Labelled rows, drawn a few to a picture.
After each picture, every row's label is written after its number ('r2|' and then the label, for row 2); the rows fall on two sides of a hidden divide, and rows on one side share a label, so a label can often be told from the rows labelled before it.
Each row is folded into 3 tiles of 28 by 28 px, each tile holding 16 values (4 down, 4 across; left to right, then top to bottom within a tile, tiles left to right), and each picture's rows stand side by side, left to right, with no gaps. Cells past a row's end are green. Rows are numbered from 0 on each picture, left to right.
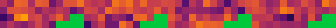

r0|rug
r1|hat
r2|rug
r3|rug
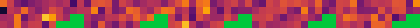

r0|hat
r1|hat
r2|rug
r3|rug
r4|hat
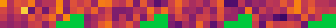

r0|hat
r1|hat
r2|hat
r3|hat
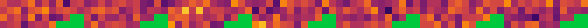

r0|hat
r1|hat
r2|rug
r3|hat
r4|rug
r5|rug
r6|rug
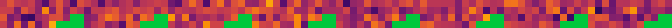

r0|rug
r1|rug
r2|hat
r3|rug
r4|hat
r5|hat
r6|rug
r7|rug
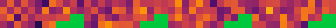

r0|rug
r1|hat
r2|rug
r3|hat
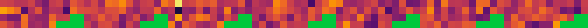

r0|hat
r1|rug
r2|rug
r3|rug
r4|rug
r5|rug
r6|rug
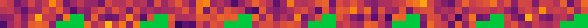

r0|hat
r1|hat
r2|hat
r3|hat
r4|rug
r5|hat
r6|rug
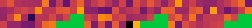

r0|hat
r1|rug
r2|rug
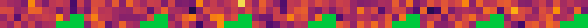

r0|rug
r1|hat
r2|hat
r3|hat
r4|hat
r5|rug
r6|hat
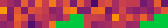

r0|rug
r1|hat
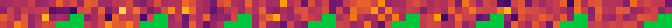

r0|rug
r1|hat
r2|rug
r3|hat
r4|rug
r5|hat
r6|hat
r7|hat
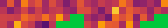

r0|rug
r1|rug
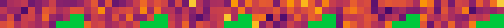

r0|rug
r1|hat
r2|rug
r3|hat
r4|rug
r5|rug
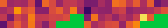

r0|hat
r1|rug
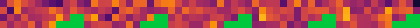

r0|rug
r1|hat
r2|rug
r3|hat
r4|hat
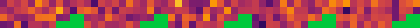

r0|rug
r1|rug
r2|hat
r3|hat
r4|rug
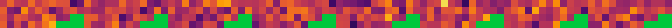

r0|rug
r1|rug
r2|rug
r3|hat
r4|hat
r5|rug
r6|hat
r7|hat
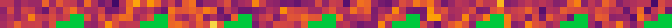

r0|hat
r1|hat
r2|rug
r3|hat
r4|rug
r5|hat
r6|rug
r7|hat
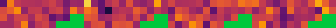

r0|hat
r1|hat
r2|hat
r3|hat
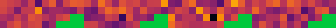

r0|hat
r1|rug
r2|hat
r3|rug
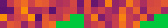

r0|rug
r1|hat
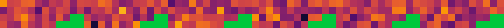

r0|rug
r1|rug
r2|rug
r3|rug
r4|rug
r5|rug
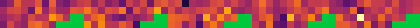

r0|hat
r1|hat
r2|hat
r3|hat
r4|rug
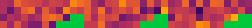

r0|rug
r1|rug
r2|hat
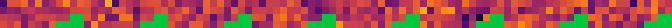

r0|rug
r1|rug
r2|hat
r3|rug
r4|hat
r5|rug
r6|rug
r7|rug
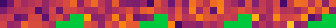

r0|hat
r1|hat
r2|hat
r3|hat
